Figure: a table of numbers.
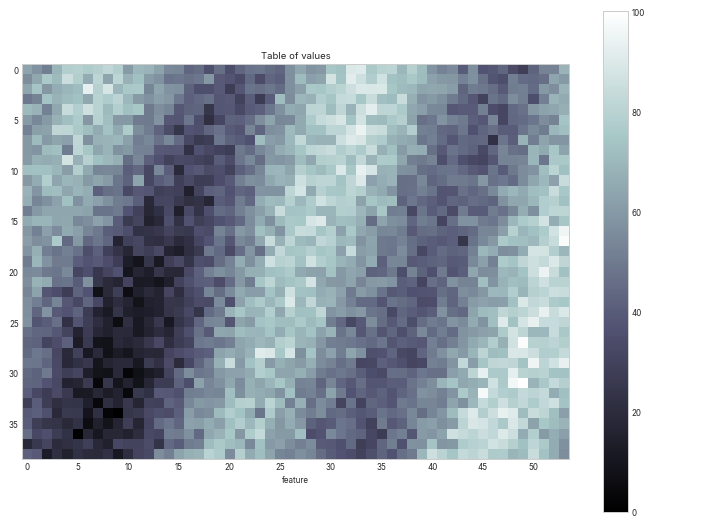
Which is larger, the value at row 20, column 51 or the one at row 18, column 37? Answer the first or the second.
the first
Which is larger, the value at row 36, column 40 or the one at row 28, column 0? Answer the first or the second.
the first
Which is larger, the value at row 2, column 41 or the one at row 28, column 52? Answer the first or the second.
the second
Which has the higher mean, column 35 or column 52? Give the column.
52
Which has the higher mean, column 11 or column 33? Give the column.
33
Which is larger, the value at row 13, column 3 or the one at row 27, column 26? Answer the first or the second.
the second
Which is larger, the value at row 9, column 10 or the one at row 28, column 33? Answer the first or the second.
the second
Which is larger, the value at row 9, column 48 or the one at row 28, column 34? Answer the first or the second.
the first
